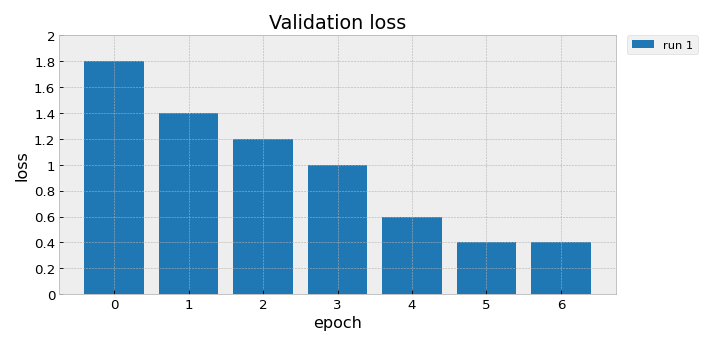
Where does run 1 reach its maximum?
0
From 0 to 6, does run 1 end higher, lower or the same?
lower
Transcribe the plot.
Title: Validation loss
x-axis: epoch, ticks 0 1 2 3 4 5 6
y-axis: loss, ticks 0 0.2 0.4 0.6 0.8 1 1.2 1.4 1.6 1.8 2
Legend: run 1
Values:
run 1: 1.8 1.4 1.2 1 0.6 0.4 0.4
